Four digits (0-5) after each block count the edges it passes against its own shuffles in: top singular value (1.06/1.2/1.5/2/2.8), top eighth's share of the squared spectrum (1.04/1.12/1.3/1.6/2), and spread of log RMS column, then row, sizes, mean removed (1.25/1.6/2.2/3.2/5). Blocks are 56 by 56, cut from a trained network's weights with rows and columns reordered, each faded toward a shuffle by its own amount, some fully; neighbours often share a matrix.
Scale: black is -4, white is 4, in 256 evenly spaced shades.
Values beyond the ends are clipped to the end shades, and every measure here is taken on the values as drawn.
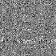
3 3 1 2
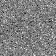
0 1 0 0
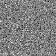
2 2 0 0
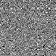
3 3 1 1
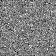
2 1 0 0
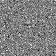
0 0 0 0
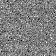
1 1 0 0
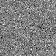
2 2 0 0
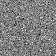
0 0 0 0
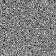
3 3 1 0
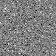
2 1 0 0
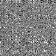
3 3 1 2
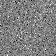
0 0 0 0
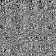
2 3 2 2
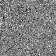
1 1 0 0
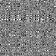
3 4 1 3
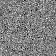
1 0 0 0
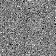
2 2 0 1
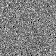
1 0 0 0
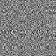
4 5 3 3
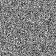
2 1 0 0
